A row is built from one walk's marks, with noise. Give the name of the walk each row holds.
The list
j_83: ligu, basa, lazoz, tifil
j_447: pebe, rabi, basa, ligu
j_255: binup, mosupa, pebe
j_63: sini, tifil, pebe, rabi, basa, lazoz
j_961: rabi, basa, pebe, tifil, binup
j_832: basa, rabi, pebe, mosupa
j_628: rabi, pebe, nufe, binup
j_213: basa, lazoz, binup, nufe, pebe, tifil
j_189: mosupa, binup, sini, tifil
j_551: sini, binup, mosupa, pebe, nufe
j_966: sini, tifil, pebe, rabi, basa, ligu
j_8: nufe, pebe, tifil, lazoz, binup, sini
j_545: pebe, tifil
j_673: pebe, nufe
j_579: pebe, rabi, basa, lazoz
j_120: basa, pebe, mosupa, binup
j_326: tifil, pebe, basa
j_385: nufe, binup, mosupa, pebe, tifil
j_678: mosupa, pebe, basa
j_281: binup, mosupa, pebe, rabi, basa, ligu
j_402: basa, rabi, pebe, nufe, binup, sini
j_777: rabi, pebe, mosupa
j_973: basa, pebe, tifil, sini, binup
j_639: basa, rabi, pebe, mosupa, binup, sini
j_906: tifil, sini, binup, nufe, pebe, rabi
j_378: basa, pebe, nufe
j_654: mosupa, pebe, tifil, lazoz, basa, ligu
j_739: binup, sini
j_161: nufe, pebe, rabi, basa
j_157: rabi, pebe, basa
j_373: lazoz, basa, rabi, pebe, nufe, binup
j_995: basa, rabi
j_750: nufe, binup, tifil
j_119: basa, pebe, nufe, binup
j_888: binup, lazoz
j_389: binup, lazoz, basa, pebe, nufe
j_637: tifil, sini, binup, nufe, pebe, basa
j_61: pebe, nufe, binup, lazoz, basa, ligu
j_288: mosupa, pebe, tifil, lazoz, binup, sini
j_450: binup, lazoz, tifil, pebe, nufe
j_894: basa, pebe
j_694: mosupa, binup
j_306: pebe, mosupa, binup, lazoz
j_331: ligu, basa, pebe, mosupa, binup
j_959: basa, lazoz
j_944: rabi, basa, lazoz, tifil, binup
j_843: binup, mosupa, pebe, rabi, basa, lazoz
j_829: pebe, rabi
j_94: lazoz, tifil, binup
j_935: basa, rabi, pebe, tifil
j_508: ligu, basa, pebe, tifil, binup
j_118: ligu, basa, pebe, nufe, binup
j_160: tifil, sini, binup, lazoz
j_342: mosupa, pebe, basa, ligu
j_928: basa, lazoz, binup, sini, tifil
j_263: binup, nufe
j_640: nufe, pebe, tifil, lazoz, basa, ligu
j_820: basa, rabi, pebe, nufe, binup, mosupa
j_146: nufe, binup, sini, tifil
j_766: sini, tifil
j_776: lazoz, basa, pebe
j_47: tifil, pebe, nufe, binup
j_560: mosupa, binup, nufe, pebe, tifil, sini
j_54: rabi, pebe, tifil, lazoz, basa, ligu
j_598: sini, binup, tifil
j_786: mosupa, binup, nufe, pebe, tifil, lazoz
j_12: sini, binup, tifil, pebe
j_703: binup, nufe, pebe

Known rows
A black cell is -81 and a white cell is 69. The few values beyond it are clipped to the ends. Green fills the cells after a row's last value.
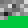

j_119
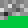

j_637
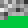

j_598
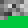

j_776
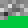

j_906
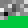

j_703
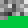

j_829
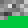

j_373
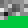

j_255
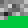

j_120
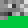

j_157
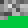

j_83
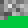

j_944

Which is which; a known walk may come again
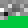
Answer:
j_551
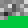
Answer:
j_628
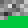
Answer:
j_389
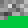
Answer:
j_961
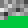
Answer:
j_189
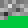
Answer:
j_8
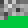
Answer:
j_94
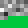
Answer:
j_146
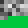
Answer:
j_959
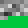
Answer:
j_281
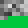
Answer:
j_776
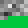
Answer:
j_373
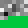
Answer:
j_703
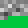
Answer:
j_973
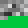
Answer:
j_832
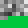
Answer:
j_829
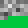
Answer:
j_928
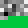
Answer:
j_673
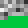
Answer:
j_598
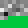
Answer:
j_560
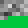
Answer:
j_843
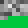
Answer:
j_83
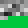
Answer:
j_342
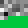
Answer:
j_694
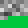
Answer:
j_508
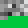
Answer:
j_157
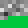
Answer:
j_637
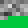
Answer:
j_654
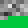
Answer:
j_640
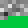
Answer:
j_906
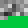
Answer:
j_777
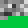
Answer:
j_161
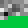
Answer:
j_255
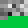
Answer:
j_995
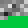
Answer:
j_119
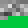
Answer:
j_966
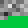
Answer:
j_213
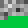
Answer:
j_160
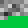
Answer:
j_120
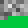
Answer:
j_944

